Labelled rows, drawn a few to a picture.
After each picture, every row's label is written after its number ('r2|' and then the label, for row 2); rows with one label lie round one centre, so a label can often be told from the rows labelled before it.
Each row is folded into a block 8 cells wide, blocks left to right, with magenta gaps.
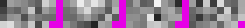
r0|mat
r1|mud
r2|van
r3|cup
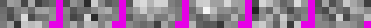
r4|van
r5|van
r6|mud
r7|mud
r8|mat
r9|van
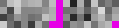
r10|mud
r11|cup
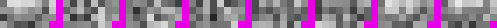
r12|mud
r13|cup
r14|van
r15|cup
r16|mat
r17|mat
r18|mud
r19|mud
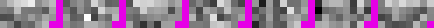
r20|mud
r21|van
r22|mud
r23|van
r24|cup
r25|mat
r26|mud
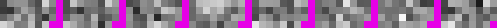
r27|mat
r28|mat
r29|van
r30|mud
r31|mat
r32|van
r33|van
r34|mat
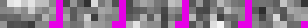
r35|mud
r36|van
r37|mat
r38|van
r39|van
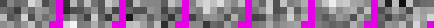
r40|van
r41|mat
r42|mat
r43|mud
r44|cup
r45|mud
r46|cup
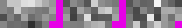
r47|mud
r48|van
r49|van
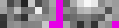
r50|cup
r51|mud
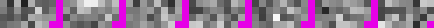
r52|cup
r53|mud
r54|cup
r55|mat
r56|van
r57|van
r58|mat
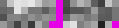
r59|mud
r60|mat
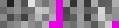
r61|cup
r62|cup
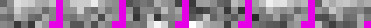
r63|mud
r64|mud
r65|van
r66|mat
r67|mud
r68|mud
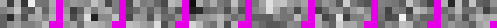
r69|cup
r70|van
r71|mat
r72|mat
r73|mud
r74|van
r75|van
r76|cup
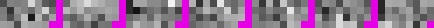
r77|van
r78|mud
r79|mat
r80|cup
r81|cup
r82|van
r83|mat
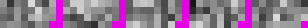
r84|cup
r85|mud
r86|mat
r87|mat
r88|van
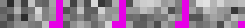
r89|cup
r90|cup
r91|mud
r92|mud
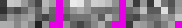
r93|mat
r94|mud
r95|cup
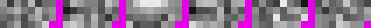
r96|cup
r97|mat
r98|mud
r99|mat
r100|van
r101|van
